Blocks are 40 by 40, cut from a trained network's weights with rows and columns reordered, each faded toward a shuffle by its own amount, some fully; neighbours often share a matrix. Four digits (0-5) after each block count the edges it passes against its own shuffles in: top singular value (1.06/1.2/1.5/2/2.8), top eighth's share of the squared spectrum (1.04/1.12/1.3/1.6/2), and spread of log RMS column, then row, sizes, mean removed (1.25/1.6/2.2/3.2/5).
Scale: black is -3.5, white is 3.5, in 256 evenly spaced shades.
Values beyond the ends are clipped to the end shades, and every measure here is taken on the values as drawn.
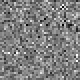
2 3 1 1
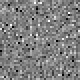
0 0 0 0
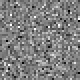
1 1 0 0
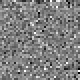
2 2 0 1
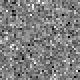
0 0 0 0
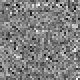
2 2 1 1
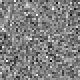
0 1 0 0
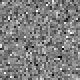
0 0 0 0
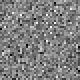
0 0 0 0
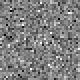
0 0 0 0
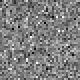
0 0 0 0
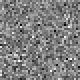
1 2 0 0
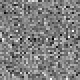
2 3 0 2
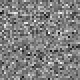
1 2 0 1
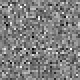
2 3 1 2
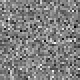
1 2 0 1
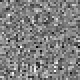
2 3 1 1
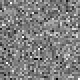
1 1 0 0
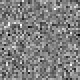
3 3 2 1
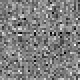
2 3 2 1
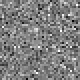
2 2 0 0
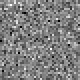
1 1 0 0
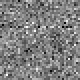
2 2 0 0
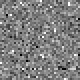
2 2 0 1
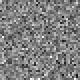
1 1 0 0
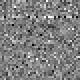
3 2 0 1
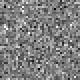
2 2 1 0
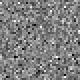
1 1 0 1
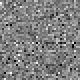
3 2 0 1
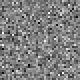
2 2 1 0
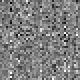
2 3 2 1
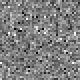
0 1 0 0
